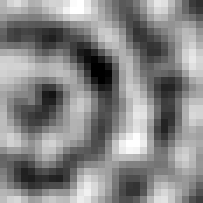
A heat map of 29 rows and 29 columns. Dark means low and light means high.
The texture is blotchy. Overall the values sit about 50% of the way up the scale. No single row or column stands out from its neighbours. There is no overall slope. Concentric rings centre on the middle left. No lone cell stands out from its neighbours.
